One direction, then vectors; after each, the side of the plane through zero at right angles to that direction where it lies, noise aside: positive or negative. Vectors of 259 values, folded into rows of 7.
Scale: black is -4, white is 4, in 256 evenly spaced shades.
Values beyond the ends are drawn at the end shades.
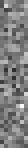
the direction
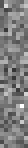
positive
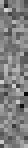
negative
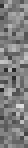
positive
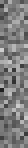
positive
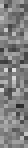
negative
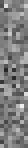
positive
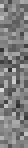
negative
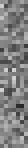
negative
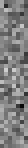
negative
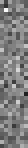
negative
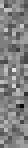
negative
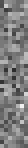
positive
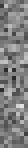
positive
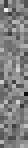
negative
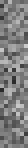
positive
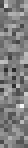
positive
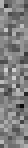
negative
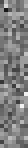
positive
